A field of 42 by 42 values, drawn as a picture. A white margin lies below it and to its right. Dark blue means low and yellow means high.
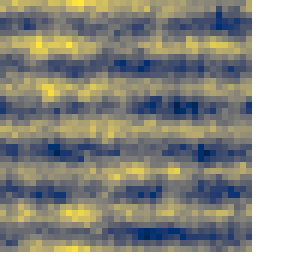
Ninth with the highest average: top left. Grain: streaks across. Stripes: horizontal, repeating 6 times. Average level on the scale: 50%.
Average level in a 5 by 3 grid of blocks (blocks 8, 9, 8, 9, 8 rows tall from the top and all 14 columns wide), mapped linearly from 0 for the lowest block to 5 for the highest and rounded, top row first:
5 4 2
4 2 2
2 3 1
0 2 0
5 2 1
